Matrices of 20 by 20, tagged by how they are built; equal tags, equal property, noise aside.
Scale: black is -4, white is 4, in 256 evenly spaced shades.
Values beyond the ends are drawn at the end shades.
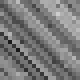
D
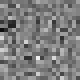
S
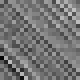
D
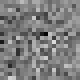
S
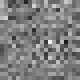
S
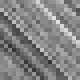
D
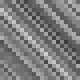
D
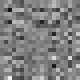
S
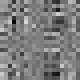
S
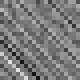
D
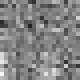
S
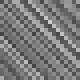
D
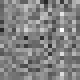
S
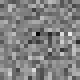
S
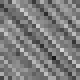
D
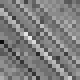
D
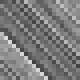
D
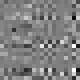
S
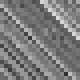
D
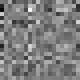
S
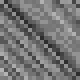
D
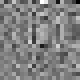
S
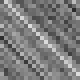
D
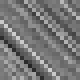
D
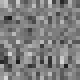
S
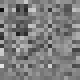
S
